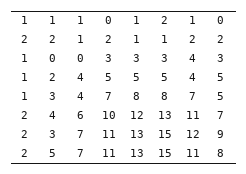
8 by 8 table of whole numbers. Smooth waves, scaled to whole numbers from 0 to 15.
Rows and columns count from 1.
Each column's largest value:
2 5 7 11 13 15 12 9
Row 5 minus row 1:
0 2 3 7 7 6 6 5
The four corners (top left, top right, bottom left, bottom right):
1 0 2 8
